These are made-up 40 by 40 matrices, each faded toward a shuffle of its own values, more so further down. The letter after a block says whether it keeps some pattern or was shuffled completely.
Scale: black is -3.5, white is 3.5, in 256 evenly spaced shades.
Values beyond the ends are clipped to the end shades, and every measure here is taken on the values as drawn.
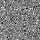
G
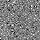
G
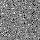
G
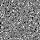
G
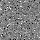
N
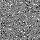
N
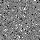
N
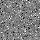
N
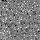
G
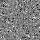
N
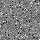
N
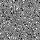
N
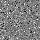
N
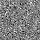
G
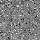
G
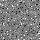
G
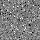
N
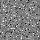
N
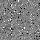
G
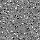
G
